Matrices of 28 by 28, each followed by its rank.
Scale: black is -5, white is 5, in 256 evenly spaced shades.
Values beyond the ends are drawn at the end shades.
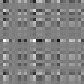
one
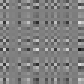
one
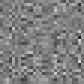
five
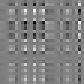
one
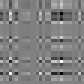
one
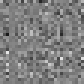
five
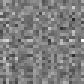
five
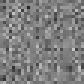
five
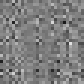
five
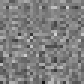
five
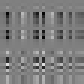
one
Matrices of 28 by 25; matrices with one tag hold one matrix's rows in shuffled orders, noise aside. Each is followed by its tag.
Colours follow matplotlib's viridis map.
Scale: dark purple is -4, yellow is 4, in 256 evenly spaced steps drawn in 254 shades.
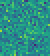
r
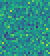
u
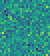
u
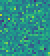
r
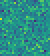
r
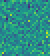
u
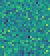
u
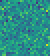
u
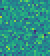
r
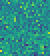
r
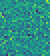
u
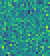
u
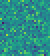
r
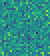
u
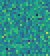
u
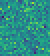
r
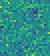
r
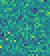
r
